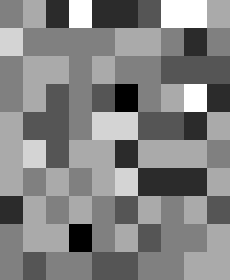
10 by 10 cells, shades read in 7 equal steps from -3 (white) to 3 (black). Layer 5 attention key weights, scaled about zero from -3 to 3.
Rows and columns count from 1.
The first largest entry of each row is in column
3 9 8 6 9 6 7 1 4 2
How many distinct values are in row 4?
6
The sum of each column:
-3 -5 2 -2 -1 3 2 -1 -2 -1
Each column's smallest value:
-2 -2 -1 -3 -2 -2 -1 -3 -3 -1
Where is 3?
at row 4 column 6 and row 9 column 4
